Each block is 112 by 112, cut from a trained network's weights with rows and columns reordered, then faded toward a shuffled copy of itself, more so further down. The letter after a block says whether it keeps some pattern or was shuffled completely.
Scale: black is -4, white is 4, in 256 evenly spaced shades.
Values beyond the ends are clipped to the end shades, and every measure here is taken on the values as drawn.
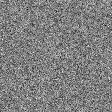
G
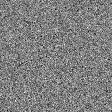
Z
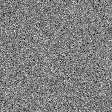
G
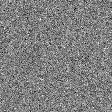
G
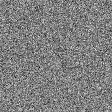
G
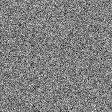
G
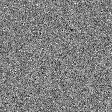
G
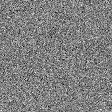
G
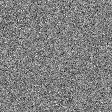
G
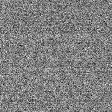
Z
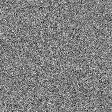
G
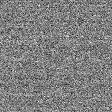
Z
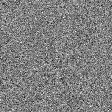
Z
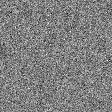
G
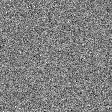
G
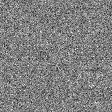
Z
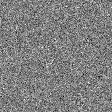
G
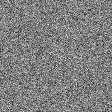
G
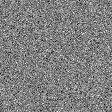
G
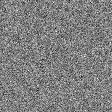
G
